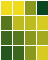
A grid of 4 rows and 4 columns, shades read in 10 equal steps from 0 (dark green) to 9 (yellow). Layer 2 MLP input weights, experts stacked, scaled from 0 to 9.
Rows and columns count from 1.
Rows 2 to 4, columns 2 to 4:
7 7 8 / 3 5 6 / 2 5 8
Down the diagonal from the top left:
9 7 5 8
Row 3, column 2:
3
